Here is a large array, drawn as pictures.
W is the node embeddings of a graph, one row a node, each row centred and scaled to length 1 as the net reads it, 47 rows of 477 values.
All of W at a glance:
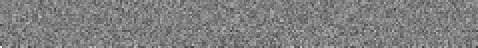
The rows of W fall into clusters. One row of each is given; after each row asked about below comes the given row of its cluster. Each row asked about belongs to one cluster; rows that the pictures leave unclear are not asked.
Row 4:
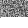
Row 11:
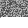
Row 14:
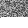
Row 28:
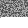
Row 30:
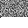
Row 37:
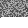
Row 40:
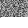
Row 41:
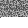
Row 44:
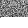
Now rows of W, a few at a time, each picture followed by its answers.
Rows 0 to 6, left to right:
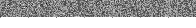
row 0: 11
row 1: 40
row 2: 14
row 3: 40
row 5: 40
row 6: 4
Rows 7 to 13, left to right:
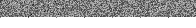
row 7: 44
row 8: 11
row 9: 41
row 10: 37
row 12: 30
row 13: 37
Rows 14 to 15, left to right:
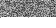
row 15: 11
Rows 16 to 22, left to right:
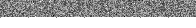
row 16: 37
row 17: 14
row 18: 14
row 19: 4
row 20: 4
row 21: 14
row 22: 11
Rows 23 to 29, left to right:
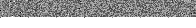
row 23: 4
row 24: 44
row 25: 40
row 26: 37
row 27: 28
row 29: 11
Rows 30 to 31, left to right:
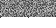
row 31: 30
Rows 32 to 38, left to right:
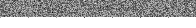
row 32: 28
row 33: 4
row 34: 28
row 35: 41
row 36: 41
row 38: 4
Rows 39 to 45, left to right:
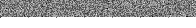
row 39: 30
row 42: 40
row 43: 44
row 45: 41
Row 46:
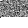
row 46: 41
